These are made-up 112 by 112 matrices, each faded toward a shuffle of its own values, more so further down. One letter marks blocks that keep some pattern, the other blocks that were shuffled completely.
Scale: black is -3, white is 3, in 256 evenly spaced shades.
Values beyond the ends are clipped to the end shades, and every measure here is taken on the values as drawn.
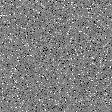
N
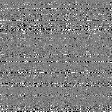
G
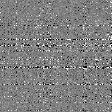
G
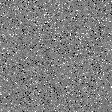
N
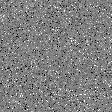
N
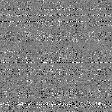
G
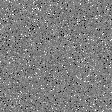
N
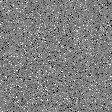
N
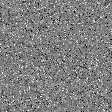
N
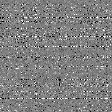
G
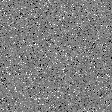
N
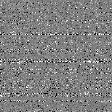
G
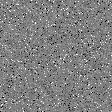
N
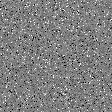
N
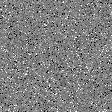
N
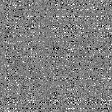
G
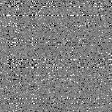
G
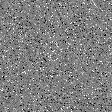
N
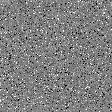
N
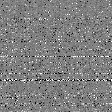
G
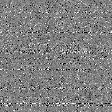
G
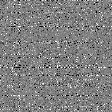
G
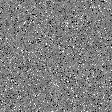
N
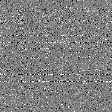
G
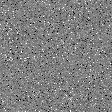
N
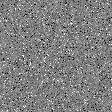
N
